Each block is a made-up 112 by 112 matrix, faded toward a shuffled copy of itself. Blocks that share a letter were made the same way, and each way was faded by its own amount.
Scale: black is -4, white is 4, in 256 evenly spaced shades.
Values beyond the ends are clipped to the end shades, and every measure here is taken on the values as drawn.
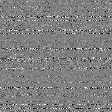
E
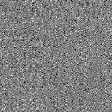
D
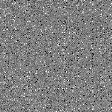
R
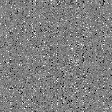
R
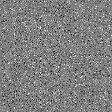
R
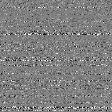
E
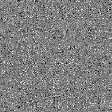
D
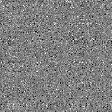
D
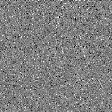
D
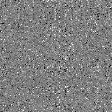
R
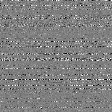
E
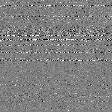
E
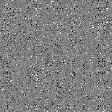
R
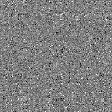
D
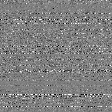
E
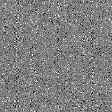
R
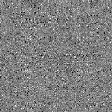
D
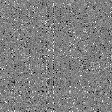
R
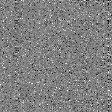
R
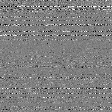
E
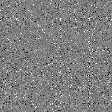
R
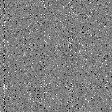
R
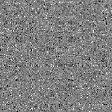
D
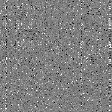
R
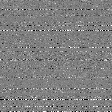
E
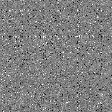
R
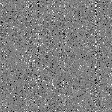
R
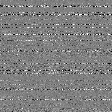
E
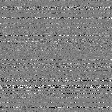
E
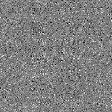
D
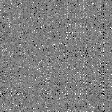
R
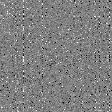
R
